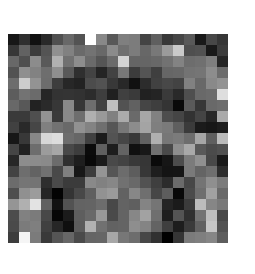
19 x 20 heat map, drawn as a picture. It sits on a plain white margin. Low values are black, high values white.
Rings: centred on the bottom middle. Slope: none. Seam: none.
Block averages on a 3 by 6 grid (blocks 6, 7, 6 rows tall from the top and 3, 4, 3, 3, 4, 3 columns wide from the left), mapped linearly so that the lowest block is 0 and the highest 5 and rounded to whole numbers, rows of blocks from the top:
3 2 2 2 2 3 | 1 3 2 2 2 2 | 5 0 4 4 0 5
